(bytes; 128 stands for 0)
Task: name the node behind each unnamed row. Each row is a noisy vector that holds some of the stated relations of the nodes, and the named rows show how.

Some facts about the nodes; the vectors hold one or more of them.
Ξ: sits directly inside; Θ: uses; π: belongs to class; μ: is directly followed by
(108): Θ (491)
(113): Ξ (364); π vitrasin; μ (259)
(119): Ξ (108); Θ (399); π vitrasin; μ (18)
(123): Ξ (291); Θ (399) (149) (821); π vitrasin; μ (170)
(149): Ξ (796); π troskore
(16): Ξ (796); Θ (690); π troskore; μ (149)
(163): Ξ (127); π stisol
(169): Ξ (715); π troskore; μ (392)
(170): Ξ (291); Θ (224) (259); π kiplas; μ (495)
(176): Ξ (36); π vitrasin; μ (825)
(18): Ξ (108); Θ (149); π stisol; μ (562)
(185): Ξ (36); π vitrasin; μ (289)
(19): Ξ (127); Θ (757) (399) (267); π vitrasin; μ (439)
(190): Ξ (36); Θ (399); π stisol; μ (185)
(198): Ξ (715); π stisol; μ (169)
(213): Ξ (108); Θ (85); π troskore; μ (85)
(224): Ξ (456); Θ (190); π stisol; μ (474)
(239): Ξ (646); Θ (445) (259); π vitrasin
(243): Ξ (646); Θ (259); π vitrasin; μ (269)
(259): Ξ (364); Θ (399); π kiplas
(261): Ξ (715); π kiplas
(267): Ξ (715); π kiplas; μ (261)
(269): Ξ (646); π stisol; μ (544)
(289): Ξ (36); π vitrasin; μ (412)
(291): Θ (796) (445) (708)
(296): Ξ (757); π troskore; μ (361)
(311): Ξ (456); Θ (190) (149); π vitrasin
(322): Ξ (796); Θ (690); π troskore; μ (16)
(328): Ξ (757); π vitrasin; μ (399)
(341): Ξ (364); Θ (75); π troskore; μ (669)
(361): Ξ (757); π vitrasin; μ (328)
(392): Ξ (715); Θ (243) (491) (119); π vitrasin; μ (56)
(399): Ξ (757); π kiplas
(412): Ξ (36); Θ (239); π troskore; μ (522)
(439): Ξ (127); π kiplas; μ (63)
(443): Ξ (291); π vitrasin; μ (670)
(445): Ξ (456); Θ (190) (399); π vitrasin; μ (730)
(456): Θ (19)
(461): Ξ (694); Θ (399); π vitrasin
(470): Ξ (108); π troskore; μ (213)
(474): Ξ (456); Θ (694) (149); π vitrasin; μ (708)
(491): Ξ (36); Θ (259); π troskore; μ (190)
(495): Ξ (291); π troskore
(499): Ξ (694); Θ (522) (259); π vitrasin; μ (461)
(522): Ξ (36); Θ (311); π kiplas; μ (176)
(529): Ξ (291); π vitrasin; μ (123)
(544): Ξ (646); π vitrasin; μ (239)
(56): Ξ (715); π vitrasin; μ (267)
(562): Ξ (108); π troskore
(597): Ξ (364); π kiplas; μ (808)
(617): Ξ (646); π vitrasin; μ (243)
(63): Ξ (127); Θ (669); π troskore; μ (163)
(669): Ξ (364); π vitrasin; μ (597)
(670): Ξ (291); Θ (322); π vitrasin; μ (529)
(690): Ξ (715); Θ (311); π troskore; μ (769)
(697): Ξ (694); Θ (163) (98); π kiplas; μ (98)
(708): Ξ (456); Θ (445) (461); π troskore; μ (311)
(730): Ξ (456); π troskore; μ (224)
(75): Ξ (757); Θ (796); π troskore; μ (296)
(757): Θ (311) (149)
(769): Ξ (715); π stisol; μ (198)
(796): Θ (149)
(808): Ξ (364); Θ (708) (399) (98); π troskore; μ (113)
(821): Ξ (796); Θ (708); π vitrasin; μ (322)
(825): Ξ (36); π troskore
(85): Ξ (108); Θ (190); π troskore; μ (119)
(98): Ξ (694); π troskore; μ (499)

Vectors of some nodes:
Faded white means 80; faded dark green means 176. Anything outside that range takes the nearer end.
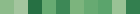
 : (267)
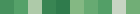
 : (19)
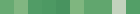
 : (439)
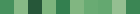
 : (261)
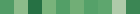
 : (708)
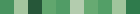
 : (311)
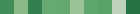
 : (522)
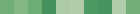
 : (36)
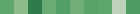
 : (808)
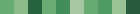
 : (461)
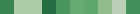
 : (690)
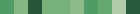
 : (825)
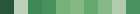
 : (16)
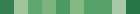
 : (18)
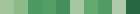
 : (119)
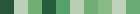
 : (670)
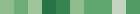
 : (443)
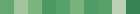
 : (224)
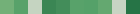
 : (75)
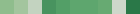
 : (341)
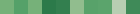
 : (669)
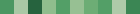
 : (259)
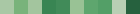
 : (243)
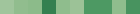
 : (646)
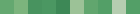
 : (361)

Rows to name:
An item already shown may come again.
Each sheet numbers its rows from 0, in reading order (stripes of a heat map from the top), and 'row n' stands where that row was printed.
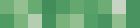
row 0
(730)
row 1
(456)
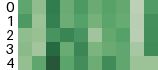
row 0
(808)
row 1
(63)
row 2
(529)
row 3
(267)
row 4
(163)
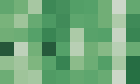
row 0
(470)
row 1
(169)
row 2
(185)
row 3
(670)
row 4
(392)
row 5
(213)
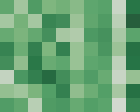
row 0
(412)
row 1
(243)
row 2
(36)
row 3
(239)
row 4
(522)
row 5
(697)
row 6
(392)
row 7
(491)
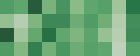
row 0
(399)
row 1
(198)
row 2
(322)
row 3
(808)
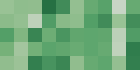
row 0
(617)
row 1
(108)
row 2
(808)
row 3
(85)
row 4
(56)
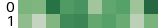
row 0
(113)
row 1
(769)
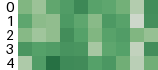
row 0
(169)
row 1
(190)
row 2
(715)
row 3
(289)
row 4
(98)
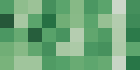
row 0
(190)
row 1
(322)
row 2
(176)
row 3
(36)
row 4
(213)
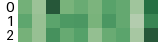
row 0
(149)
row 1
(269)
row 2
(170)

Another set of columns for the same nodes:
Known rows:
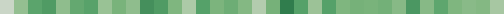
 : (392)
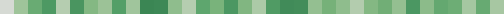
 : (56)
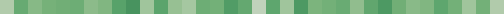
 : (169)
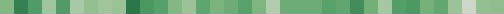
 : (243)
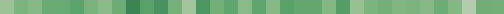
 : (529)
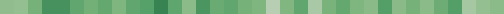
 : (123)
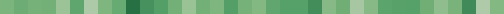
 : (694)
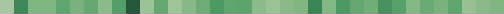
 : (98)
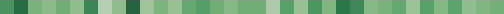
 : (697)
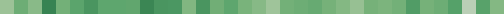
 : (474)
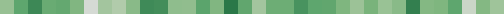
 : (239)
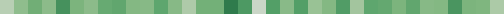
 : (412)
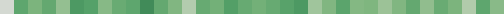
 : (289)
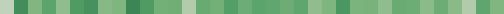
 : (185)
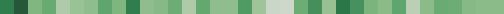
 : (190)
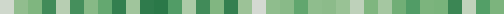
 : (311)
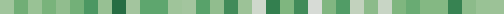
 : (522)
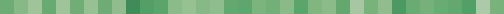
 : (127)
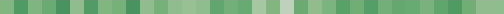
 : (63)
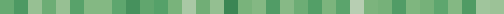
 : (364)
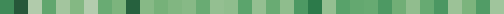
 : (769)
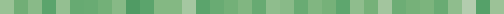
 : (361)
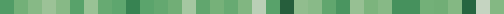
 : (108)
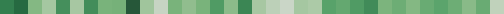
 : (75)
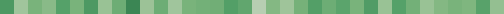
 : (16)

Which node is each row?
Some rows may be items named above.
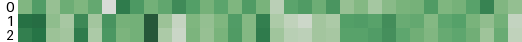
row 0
(18)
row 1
(75)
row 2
(75)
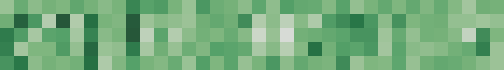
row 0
(529)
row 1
(491)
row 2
(690)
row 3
(322)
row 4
(597)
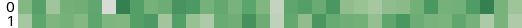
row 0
(18)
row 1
(169)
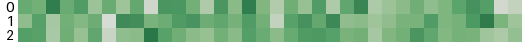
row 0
(259)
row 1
(18)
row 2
(646)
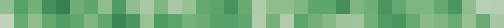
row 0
(808)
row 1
(149)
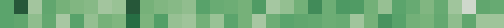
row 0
(617)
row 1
(715)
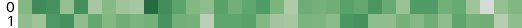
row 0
(243)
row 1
(119)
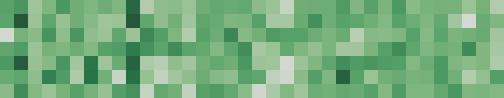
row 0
(296)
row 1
(617)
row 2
(113)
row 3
(796)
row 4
(341)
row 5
(19)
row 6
(85)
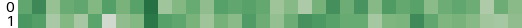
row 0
(730)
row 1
(646)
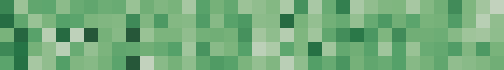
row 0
(399)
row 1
(291)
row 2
(491)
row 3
(224)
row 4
(470)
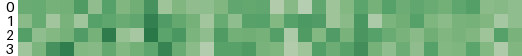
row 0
(63)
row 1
(36)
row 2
(670)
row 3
(461)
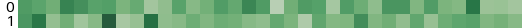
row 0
(708)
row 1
(439)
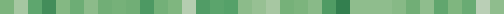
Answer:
(119)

